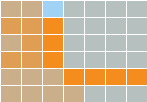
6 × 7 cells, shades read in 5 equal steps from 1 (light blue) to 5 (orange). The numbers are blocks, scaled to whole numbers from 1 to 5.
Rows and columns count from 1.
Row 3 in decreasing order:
5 4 3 2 2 2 2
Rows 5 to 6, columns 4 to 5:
5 5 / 3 2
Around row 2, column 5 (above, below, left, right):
2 2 2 2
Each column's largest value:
4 4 5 5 5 5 5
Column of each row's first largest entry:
1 3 3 3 4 1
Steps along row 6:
same same same down same same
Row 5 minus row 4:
-1 -1 -2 3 3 3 3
